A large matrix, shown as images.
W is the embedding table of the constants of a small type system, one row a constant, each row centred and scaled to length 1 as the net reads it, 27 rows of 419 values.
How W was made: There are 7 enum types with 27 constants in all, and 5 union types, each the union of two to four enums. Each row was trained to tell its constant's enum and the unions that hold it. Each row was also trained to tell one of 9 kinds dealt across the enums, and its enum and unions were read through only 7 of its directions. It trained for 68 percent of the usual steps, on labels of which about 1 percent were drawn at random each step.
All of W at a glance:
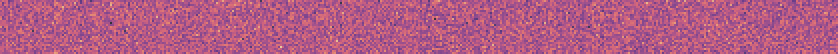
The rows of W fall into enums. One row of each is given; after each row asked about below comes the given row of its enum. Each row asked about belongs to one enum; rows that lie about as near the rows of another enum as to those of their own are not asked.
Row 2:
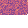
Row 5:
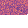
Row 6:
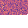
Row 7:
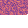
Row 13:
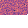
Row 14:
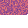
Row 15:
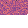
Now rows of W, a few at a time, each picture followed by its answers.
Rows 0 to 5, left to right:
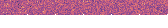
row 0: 13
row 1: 15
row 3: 14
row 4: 7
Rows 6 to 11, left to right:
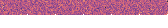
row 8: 15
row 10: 6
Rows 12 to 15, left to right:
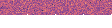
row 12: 5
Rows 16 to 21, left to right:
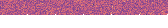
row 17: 14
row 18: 5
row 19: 15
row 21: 7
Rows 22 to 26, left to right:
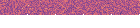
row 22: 14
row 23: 7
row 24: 15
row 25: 7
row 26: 5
